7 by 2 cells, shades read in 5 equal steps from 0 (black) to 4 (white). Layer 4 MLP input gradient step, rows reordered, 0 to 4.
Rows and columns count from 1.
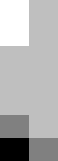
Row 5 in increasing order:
3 3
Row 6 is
2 3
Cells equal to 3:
9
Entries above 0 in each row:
2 2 2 2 2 2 1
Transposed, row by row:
4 4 3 3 3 2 0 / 3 3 3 3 3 3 2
